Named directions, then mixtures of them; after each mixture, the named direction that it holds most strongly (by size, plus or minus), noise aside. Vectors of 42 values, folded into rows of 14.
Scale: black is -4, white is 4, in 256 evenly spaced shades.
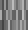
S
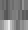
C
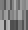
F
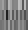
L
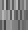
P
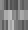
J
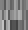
F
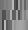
P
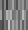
S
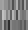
S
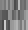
F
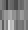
J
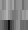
C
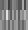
L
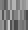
F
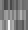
J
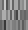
P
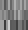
F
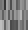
F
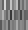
P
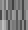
S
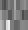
C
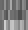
F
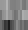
C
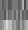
C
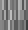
L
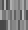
S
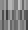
L
